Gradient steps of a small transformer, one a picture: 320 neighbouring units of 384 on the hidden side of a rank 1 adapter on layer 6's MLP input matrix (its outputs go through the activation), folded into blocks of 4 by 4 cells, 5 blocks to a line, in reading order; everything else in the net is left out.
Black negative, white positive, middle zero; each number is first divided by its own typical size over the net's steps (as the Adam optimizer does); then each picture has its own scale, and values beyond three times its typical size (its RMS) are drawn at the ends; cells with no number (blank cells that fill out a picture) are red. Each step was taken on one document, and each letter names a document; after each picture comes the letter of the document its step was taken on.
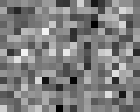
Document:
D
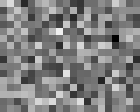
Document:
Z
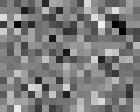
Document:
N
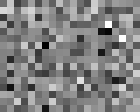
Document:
D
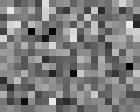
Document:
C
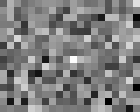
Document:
Z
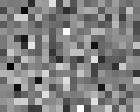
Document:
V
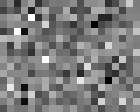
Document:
N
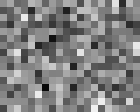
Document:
V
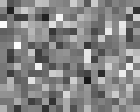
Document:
D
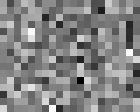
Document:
D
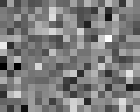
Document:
Z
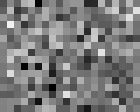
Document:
D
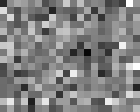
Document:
Z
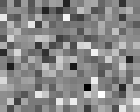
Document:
V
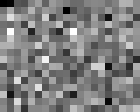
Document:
C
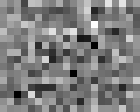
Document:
N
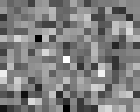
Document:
V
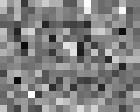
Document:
N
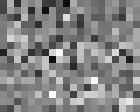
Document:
V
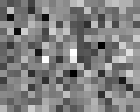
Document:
C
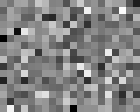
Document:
Z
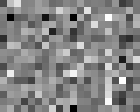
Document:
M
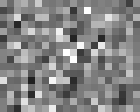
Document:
C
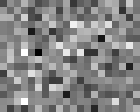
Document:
C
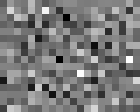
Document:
N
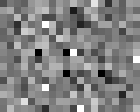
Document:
C
